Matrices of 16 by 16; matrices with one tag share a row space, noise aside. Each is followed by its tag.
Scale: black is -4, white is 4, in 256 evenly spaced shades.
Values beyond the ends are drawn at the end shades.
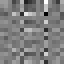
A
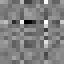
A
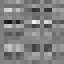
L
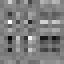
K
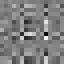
A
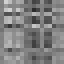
L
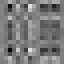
K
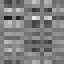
L
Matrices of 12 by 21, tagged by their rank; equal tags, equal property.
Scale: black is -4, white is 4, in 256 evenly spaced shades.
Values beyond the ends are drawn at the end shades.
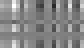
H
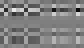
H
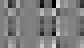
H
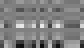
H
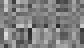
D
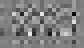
D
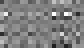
D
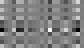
H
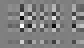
H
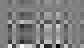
H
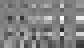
D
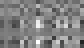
D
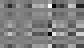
H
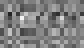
D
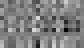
D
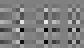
H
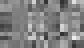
D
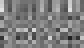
D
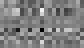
D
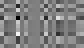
H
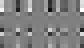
H
